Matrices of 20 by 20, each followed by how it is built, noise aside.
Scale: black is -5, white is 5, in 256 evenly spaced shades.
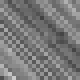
Toeplitz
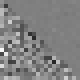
lower triangular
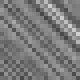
Toeplitz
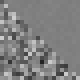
lower triangular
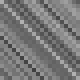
Toeplitz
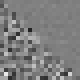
lower triangular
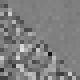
lower triangular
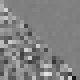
lower triangular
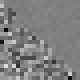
lower triangular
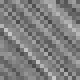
Toeplitz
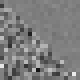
lower triangular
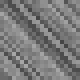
Toeplitz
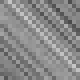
Toeplitz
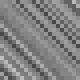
Toeplitz
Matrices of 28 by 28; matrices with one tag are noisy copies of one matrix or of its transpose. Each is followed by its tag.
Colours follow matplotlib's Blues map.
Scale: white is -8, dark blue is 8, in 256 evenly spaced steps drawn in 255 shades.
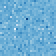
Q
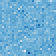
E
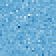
Q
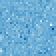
E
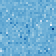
E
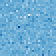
Q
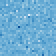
Q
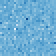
Q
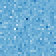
Q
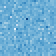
Q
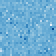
E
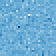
Q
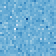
Q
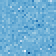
E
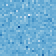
Q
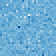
Q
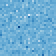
Q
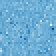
E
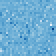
E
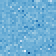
E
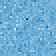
Q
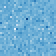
Q
